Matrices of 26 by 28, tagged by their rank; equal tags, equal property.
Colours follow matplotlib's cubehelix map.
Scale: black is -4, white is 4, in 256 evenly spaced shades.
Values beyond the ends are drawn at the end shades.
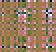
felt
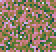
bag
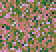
bag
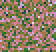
bag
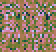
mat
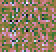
mat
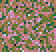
bag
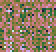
mat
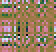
felt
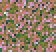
bag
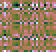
felt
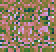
mat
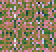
mat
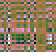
felt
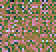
mat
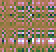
felt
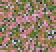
bag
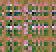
felt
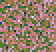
bag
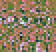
mat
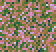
bag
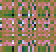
felt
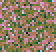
bag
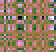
felt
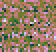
mat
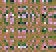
felt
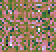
mat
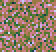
bag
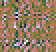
mat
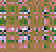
felt
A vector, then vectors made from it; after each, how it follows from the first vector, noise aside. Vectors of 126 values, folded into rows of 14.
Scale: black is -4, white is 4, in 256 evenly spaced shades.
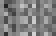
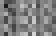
copied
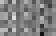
wrapped around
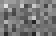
sign-scrambled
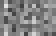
sign-scrambled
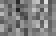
wrapped around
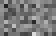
sign-scrambled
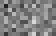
sign-scrambled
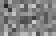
sign-scrambled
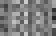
wrapped around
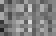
wrapped around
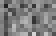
sign-scrambled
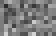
sign-scrambled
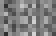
copied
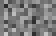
sign-scrambled
